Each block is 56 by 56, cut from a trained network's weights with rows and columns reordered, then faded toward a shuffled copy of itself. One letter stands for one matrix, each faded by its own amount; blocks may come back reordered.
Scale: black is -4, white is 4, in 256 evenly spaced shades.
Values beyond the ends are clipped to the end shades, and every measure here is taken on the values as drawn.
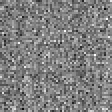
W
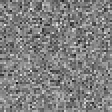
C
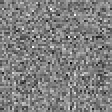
C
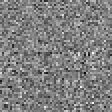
C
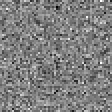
C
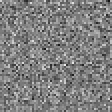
C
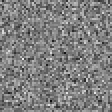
C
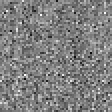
W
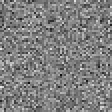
C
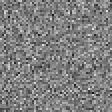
C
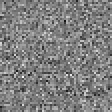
C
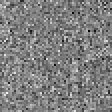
W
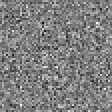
C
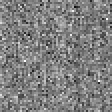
W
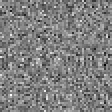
C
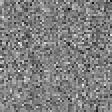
C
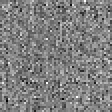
W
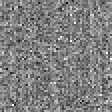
W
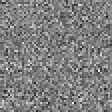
C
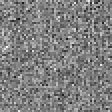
W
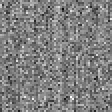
W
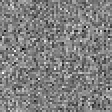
W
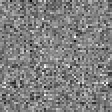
C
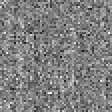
W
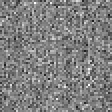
W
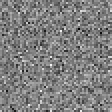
C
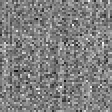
W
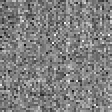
W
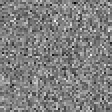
C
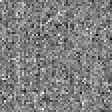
W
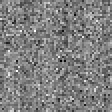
W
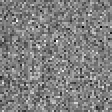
W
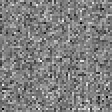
W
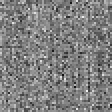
W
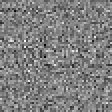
C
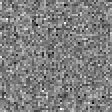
W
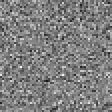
C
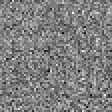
C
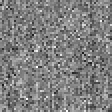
W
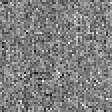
W
